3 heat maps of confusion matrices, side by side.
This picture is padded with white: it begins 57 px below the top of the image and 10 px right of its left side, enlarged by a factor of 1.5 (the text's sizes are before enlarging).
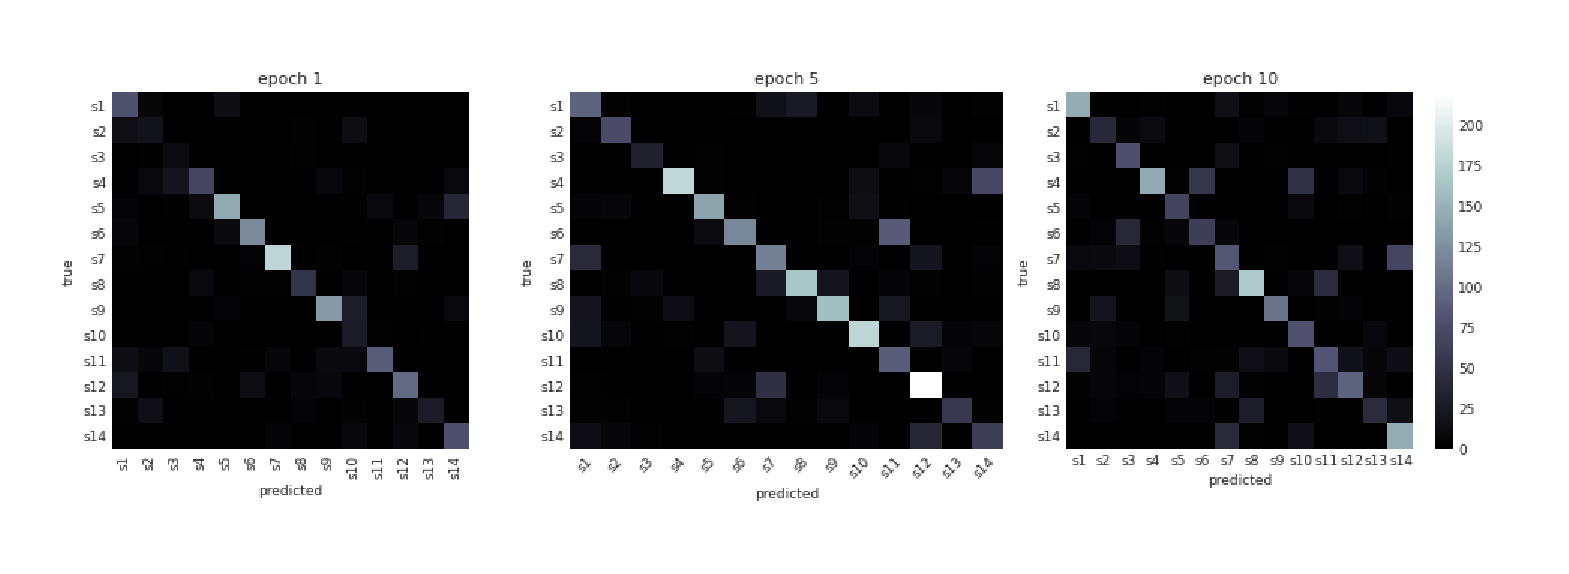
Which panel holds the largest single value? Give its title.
epoch 5
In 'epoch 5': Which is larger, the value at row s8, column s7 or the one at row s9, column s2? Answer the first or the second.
the first
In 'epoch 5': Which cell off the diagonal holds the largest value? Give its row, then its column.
s6, s11
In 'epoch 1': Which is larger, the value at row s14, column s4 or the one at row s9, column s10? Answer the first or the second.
the second
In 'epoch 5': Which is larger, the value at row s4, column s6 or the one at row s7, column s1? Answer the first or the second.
the second
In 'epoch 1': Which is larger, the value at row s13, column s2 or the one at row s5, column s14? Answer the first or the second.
the second
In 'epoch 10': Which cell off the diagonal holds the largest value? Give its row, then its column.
s7, s14
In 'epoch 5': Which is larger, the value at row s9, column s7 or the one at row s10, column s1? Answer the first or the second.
the second
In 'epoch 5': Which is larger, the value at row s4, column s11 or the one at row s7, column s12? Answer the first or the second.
the second
